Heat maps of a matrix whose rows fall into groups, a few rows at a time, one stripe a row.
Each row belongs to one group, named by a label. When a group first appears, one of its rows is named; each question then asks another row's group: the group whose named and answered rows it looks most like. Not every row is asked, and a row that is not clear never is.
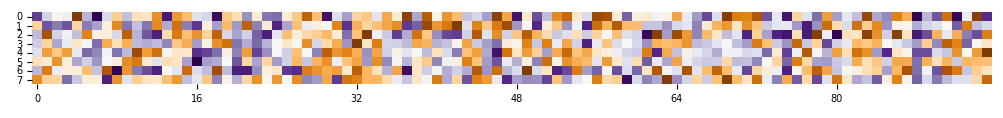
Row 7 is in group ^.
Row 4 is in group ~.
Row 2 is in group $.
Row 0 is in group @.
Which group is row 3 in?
$
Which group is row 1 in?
@
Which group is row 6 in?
$
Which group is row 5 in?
~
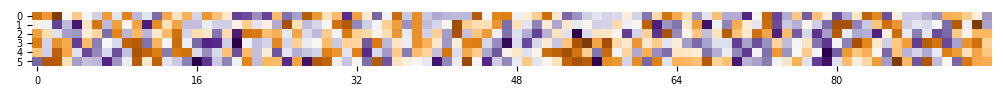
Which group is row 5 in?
~
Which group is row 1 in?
^
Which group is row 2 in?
^
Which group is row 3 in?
~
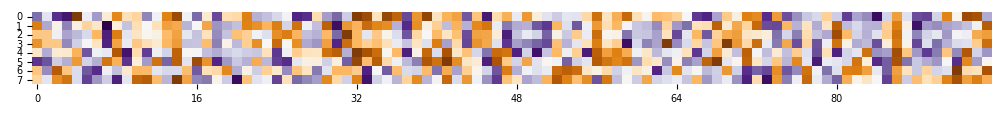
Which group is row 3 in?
^
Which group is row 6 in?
~
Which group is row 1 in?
^
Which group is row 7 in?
~
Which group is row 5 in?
@
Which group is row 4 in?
@
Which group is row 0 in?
@
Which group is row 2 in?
^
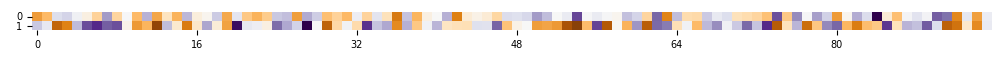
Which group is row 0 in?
^
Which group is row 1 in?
~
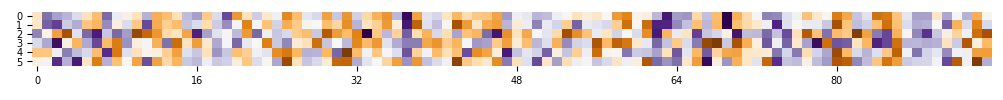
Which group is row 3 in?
@
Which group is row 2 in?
~
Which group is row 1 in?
^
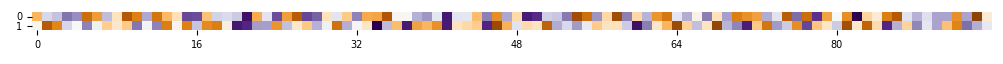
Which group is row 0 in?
^
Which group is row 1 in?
$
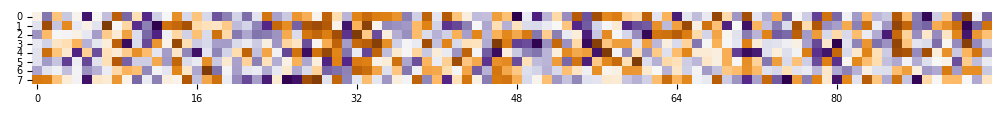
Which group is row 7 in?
$
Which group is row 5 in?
@
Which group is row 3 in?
@
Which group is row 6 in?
@
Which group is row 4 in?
~
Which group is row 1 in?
$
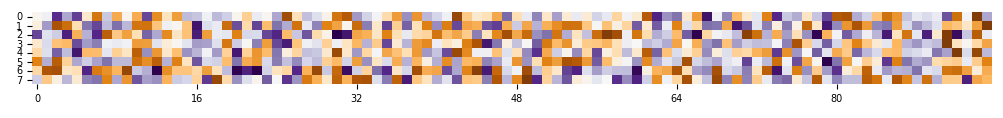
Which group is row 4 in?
^
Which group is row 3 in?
~
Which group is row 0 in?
^
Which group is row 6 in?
$
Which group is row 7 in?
$
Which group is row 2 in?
@
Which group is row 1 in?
~
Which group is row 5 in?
~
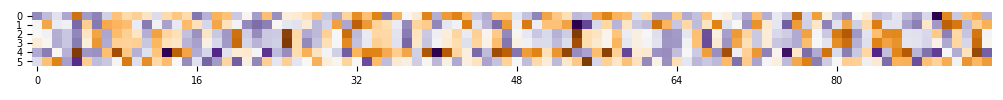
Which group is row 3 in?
^
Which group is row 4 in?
@
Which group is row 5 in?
~
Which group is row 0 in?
@
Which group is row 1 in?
$
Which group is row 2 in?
^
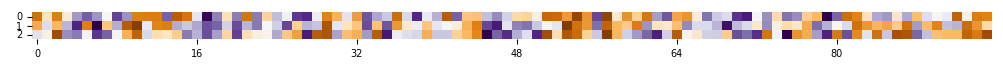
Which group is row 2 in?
~
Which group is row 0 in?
~
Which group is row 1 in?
~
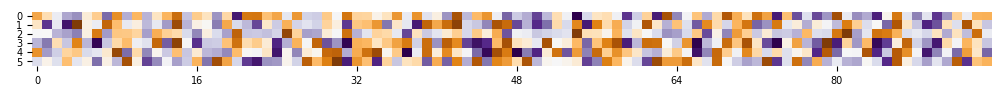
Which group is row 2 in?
^
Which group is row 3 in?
@
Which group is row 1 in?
@
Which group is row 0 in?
^
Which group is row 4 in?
@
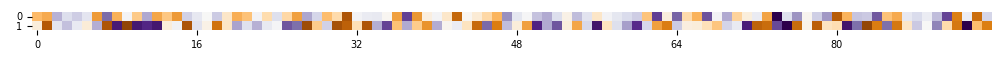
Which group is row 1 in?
$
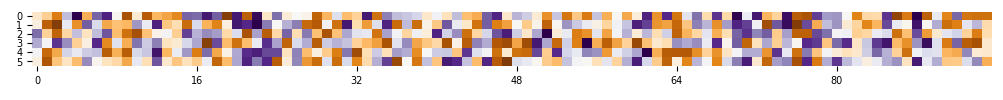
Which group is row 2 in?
~
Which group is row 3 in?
@
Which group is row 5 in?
$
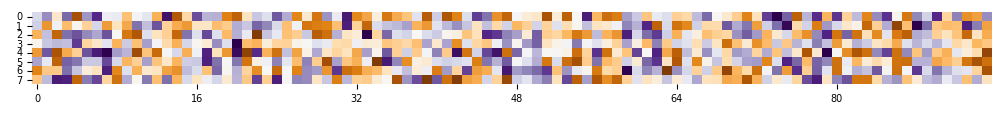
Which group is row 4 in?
~
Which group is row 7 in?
@
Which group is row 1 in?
$
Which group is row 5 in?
~
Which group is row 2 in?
~
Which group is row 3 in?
^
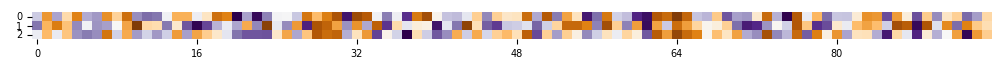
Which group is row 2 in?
$
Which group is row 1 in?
~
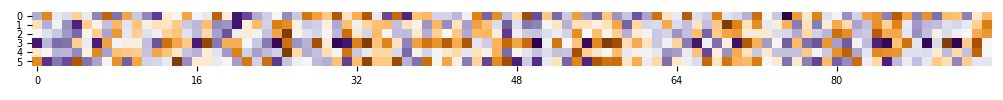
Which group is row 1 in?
^
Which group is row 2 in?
^
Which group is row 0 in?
$
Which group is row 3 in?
@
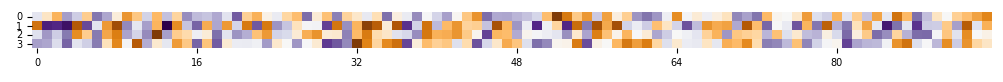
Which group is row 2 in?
@
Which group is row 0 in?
~
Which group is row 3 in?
@
